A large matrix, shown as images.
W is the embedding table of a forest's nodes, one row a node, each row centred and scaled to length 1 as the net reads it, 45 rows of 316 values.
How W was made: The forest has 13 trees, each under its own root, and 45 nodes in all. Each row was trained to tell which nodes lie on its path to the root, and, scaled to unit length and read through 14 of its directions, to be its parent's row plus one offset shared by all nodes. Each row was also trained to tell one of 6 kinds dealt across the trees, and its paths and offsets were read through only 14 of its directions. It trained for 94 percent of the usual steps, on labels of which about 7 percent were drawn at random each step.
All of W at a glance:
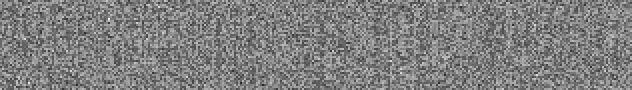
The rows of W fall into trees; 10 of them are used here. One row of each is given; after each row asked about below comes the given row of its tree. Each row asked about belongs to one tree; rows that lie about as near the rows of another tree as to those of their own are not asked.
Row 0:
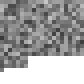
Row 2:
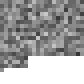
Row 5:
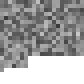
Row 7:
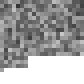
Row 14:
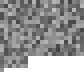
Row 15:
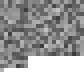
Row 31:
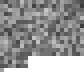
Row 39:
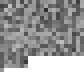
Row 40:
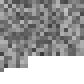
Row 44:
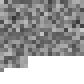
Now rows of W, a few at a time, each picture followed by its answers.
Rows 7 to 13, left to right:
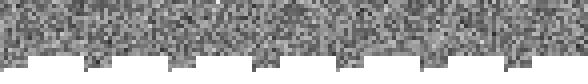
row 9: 40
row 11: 7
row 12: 39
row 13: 15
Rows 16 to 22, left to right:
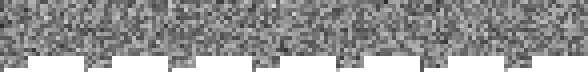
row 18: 44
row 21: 7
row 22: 15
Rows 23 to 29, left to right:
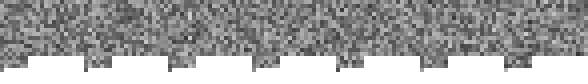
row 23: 39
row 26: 14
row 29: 31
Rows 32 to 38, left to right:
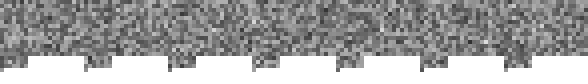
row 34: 39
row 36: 7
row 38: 0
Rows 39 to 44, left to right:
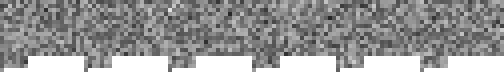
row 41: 15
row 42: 0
